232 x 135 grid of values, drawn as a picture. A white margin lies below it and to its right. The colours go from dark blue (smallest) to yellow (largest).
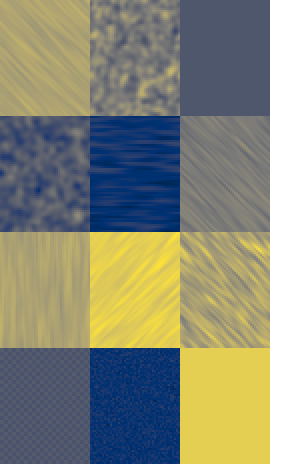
It is made of 4 by 3 panels. Panel 1,1: high, slanting down to the right, faint in contrast. Panel 1,2: middling, blotchy. Panel 1,3: low, flat. Panel 2,1: low, blotchy. Panel 2,2: very low, streaked across, faint in contrast. Panel 2,3: middling, slanting down to the right, faint in contrast. Panel 3,1: high, streaked downward, faint in contrast. Panel 3,2: very high, slanting up to the right, faint in contrast. Panel 3,3: high, slanting down to the right. Panel 4,1: low, checkered, faint in contrast. Panel 4,2: very low, fine-grained, faint in contrast. Panel 4,3: very high, flat.
